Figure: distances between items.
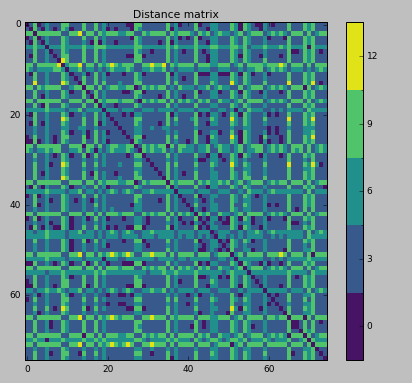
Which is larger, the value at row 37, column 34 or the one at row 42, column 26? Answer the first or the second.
the second
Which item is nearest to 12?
39
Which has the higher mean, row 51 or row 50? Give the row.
51
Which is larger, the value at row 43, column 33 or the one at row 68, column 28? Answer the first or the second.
the second
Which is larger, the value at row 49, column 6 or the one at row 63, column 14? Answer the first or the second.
the second
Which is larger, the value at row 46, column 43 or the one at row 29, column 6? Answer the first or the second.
the first
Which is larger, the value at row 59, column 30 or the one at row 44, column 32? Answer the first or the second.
the first
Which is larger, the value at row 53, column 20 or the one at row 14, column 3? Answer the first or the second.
the second
